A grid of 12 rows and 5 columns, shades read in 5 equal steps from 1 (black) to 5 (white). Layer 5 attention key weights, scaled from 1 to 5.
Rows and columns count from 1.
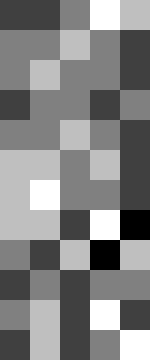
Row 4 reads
2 3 3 2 3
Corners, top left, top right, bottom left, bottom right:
2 4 2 5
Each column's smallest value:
2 2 2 1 1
